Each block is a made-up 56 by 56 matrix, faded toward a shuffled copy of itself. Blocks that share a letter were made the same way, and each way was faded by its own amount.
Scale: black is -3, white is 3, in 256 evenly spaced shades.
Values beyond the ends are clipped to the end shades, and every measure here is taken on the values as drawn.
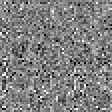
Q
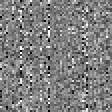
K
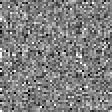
Q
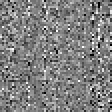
K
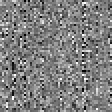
K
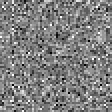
Q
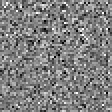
Q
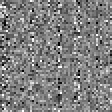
K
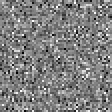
Q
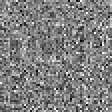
Q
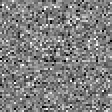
Q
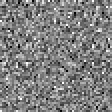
Q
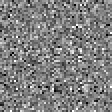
Q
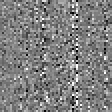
K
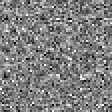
Q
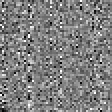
K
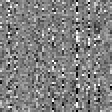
K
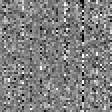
K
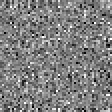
Q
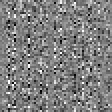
K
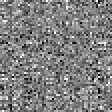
Q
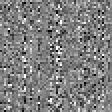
K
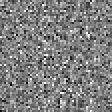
Q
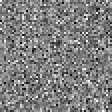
Q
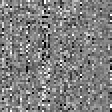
K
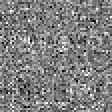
Q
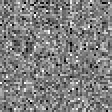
Q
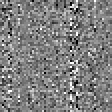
K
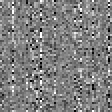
K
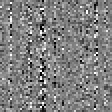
K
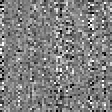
K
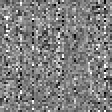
K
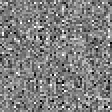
Q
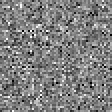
Q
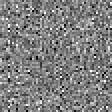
Q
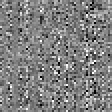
K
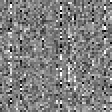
K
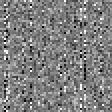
K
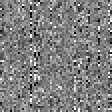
K
